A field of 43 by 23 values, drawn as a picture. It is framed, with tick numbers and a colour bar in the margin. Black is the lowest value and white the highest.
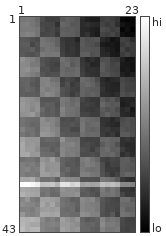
Ninth with the highest average: bottom left. Ninth with the lowest average: top right. Odd lines: row 34. Slope: up to the bottom left.
